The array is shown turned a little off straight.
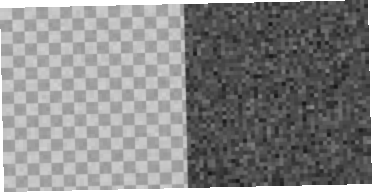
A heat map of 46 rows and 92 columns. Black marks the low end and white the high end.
The table splits into one row of 2 panels. Panel 1,1: high, checkered. Panel 1,2: low, fine-grained.
